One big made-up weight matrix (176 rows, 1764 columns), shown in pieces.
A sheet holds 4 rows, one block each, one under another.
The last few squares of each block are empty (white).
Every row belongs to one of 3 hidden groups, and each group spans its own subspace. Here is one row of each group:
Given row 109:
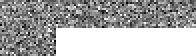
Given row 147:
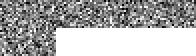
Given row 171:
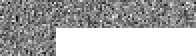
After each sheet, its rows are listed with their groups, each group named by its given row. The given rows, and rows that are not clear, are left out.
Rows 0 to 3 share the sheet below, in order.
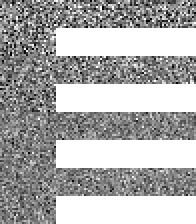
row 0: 171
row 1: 147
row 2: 109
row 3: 147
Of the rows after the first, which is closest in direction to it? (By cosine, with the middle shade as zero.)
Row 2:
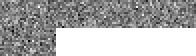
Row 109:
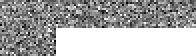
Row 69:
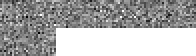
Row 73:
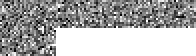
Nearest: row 69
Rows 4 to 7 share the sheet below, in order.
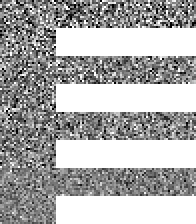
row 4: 171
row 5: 109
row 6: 171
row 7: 147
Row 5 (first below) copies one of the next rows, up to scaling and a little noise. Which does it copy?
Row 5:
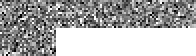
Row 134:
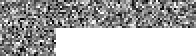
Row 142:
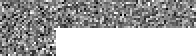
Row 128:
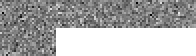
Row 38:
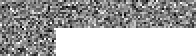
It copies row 128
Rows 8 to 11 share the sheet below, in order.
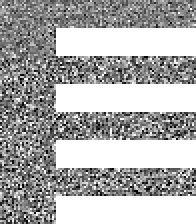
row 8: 109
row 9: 109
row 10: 147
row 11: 171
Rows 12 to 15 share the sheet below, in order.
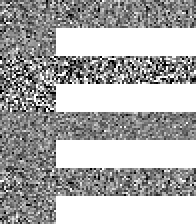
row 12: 171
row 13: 171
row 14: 109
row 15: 171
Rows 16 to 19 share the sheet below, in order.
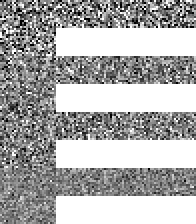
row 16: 147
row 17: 171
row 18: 147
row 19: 147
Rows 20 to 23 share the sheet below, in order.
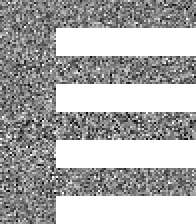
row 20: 171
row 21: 147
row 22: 147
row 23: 171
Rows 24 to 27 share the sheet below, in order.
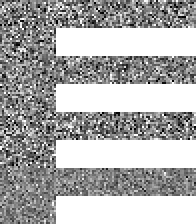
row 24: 109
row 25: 147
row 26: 171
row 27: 171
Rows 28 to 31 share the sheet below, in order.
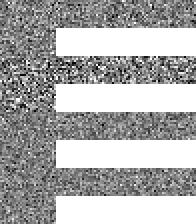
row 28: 171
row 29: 109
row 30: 109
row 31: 171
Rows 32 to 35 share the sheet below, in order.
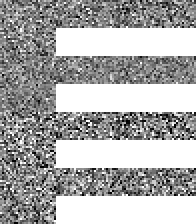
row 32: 147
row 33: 147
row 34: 147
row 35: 147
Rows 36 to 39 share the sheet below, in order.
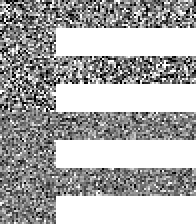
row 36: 171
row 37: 171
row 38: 109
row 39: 171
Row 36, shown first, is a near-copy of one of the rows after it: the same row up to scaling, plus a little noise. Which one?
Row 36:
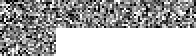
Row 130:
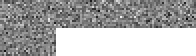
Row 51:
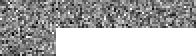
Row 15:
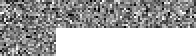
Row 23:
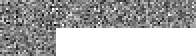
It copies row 15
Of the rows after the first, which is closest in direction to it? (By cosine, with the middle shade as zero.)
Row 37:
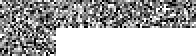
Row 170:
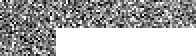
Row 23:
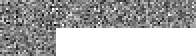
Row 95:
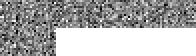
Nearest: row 23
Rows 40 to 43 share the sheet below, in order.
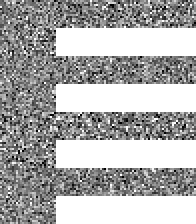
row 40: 171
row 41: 147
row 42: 147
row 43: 147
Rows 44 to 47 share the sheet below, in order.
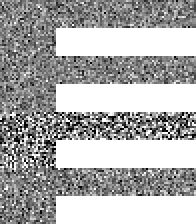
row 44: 109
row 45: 147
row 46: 171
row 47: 109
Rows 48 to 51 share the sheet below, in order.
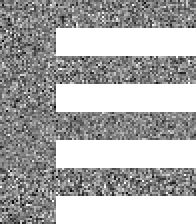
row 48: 147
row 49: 109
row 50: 171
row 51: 171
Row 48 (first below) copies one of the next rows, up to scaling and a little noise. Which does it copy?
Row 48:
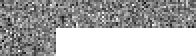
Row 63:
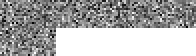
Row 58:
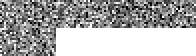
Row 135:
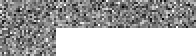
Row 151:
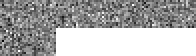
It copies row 151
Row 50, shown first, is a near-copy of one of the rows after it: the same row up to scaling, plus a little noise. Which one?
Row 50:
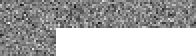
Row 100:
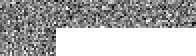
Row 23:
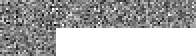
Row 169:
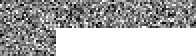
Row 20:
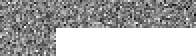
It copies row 169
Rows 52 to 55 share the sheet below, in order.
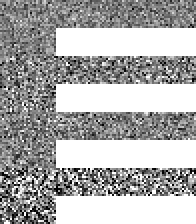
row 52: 147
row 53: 171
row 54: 109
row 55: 147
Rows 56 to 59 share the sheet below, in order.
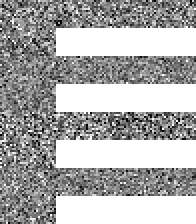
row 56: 147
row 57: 147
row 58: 147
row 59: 109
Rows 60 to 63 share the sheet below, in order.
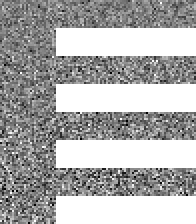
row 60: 109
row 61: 147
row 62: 147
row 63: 147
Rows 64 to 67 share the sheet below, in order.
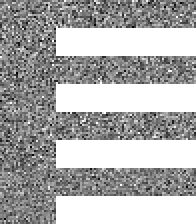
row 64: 109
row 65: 171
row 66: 147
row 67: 171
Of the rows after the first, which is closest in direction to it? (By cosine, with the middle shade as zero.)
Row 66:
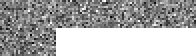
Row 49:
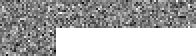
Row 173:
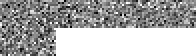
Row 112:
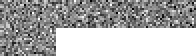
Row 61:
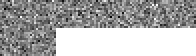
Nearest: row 61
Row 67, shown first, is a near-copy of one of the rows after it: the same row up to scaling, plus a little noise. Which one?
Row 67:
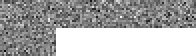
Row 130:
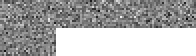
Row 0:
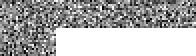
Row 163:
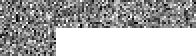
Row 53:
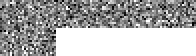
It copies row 130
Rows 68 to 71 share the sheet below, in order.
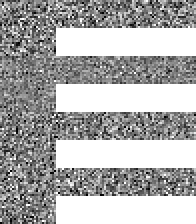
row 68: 109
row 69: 171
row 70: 171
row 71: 171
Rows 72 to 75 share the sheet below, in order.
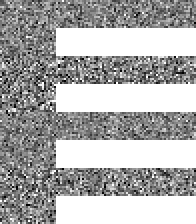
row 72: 171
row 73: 109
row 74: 171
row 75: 171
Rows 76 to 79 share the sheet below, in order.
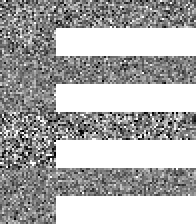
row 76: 147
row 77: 147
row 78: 109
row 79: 109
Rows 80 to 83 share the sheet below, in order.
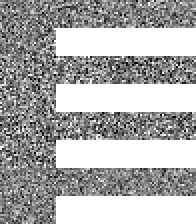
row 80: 109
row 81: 147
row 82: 171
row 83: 109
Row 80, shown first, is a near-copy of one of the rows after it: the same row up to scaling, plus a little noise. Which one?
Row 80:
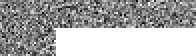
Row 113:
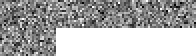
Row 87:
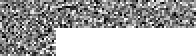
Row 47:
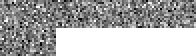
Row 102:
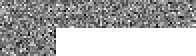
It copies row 87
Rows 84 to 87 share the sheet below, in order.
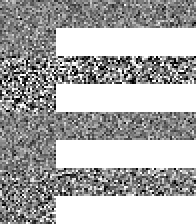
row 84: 171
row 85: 109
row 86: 147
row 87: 109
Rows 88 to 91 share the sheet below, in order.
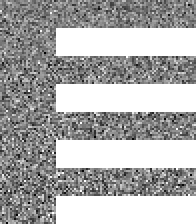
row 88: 147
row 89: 109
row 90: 109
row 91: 109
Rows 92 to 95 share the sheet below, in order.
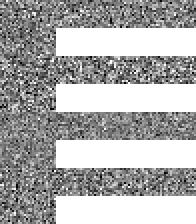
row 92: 147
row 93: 171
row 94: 109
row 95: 171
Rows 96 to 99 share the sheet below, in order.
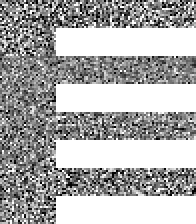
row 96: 147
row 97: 109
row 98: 109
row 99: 171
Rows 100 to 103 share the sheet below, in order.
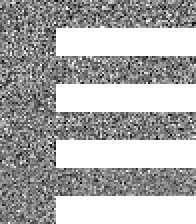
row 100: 171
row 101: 147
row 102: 109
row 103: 109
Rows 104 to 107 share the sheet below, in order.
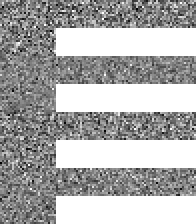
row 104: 109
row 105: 171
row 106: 171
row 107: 147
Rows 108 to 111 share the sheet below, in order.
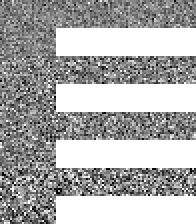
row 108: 147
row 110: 171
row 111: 147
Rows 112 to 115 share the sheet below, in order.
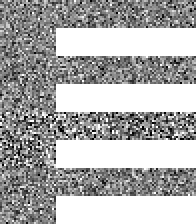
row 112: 147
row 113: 109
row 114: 147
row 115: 109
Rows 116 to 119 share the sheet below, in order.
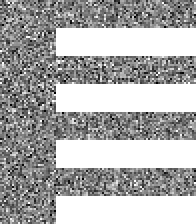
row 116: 171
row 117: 109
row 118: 147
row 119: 171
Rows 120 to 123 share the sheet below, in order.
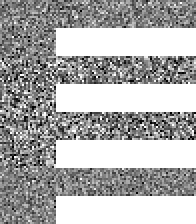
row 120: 109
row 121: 109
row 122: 147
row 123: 147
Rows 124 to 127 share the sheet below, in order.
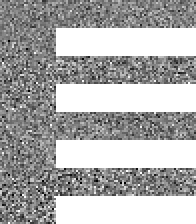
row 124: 147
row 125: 109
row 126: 147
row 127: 109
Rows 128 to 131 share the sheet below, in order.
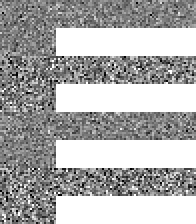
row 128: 109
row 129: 171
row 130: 171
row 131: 147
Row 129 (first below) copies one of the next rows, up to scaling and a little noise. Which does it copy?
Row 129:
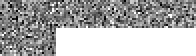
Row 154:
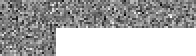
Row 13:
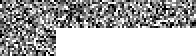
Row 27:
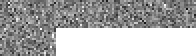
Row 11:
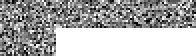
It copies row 154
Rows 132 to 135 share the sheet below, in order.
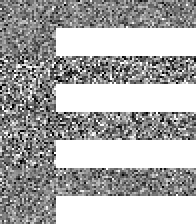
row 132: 147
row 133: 147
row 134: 109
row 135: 147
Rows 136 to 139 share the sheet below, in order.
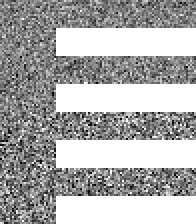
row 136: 109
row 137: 171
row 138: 147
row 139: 147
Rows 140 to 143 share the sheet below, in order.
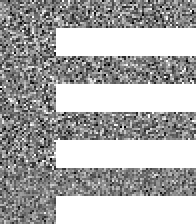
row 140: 147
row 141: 147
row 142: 109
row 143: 147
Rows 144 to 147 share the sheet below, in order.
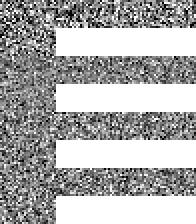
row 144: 171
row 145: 147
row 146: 147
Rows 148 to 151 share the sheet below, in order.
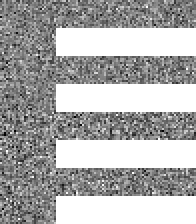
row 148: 147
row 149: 171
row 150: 147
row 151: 147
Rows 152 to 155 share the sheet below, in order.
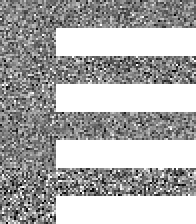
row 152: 147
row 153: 147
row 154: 171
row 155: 109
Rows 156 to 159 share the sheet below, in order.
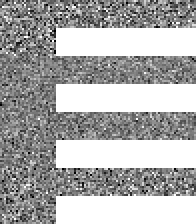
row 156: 109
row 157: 147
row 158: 109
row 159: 147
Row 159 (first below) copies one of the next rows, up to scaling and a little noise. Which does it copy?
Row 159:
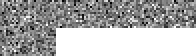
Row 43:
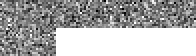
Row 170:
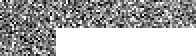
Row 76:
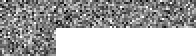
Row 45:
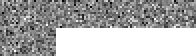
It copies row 45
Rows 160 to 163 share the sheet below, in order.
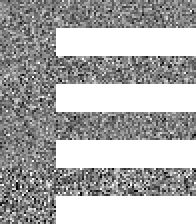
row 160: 147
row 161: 109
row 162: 171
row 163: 171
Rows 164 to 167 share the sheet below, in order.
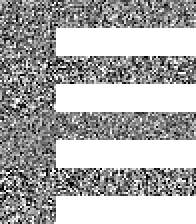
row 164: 171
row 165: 109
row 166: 147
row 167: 171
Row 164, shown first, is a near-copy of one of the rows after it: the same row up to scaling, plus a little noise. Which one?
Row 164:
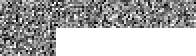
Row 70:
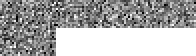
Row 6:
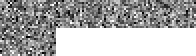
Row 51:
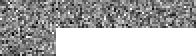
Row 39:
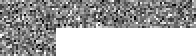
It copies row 70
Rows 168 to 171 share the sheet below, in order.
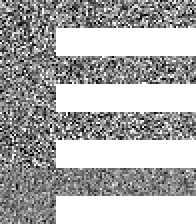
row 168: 147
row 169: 171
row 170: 147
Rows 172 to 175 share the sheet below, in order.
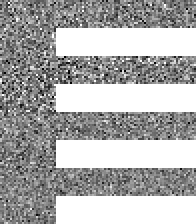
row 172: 171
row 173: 109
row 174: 109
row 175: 147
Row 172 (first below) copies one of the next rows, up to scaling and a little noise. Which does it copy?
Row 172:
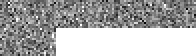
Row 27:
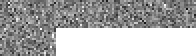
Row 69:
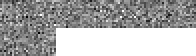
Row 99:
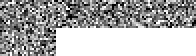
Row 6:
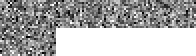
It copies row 27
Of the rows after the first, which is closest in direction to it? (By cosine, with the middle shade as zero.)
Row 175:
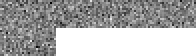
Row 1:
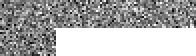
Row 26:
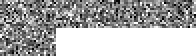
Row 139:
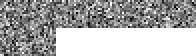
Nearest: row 26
